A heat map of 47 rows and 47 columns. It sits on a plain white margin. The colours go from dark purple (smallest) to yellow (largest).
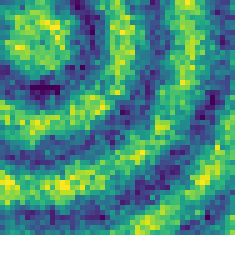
Slope: none. Rings: centred on the top left. Average level on the scale: 50%. Mirror symmetry: none.
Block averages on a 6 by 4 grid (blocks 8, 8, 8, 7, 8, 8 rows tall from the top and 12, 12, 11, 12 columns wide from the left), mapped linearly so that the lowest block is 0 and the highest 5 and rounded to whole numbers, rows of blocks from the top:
5 1 2 3
4 1 2 3
0 4 1 1
3 0 4 2
3 5 0 4
1 0 4 1
